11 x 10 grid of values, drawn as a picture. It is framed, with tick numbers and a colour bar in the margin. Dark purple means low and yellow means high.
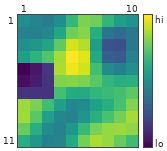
Stripes: none. Average level on the scale: 60%. Ninth with the lowest average: middle left. Odd patch: lower, in the middle left. Calmest part: middle left.
